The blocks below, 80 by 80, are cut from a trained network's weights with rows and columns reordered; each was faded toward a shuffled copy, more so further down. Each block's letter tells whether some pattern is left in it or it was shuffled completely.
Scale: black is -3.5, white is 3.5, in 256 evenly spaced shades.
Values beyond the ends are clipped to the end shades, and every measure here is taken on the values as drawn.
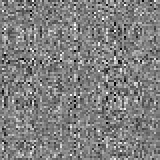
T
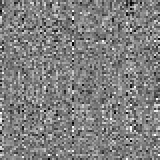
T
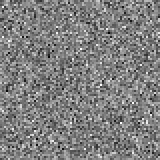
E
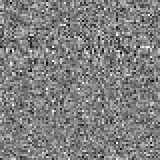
T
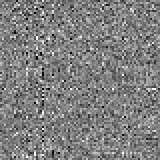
T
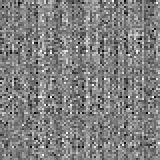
T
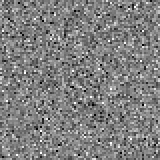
E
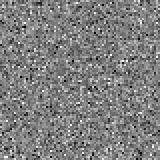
E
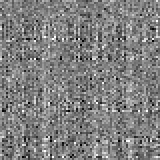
T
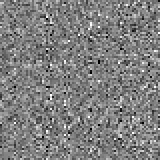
T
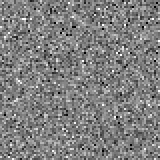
E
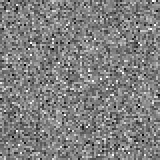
E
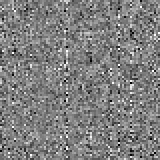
T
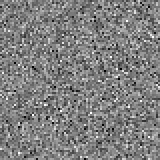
E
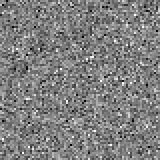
E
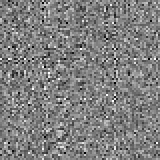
T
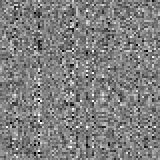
T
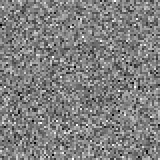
E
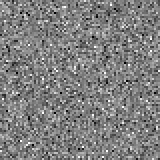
E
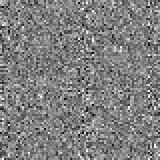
T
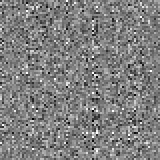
T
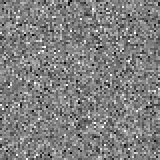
E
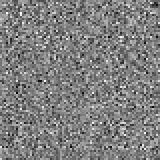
T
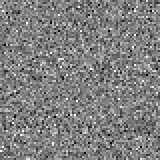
E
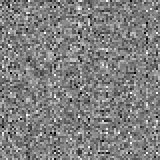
T
